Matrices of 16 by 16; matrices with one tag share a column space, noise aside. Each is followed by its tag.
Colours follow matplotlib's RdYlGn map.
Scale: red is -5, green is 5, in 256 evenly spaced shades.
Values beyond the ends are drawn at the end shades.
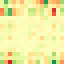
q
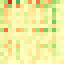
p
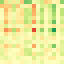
p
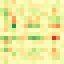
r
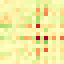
r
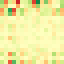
q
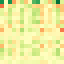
p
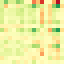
p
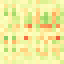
r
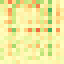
p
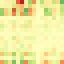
q
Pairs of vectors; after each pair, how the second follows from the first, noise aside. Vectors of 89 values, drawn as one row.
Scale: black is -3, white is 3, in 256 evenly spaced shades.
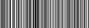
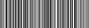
shuffled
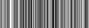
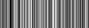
negated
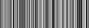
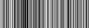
shuffled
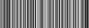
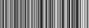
shuffled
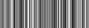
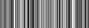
negated
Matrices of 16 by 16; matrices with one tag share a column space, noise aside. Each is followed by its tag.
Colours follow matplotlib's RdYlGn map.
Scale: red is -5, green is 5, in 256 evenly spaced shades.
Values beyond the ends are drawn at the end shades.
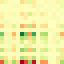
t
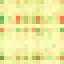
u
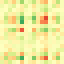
u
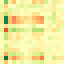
u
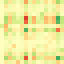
u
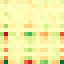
t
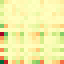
t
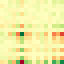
t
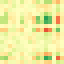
u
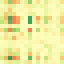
u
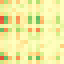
u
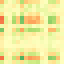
u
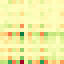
t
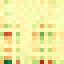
t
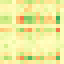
u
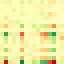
t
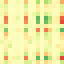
u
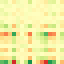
t
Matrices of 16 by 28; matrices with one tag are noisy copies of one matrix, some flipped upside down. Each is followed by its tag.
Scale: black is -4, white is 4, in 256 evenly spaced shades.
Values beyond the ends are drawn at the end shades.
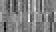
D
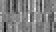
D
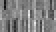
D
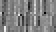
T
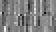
T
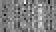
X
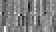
T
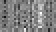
X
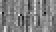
T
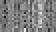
X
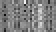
X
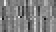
T
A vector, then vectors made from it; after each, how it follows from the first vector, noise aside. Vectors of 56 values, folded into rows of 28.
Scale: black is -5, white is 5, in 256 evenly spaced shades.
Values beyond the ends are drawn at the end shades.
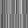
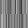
negated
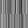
negated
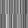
reversed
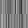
negated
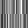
scaled up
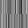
negated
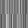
reversed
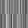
reversed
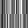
scaled up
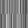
reversed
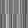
reversed
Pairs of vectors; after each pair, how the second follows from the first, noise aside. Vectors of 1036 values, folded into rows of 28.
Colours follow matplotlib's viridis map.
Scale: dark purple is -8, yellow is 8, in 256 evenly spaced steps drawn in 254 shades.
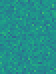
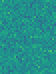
shuffled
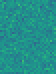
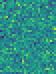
scaled up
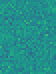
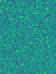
shuffled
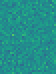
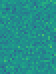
shuffled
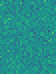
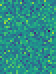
scaled up
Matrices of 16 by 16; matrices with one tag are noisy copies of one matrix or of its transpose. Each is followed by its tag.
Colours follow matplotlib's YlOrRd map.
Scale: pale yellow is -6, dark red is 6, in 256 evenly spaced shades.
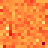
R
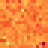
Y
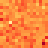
Y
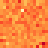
Y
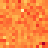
Y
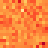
Y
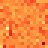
R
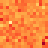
Y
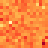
Y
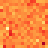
R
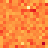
R
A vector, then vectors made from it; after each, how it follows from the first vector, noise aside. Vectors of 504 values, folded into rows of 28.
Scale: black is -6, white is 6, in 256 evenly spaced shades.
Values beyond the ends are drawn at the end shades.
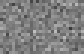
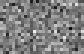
scaled up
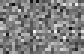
scaled up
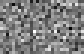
scaled up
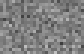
wrapped around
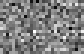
scaled up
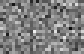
scaled up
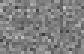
wrapped around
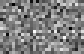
scaled up
